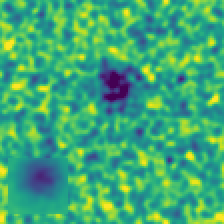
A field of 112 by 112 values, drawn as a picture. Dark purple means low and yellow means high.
No overall slope runs across the table. The centre is the ninth with the lowest average. An odd patch, calmer than its surroundings, sits in the bottom left. Two dips sink into the field. The bottom left is the calmest part. The texture is blotchy. Neither half mirrors the other.
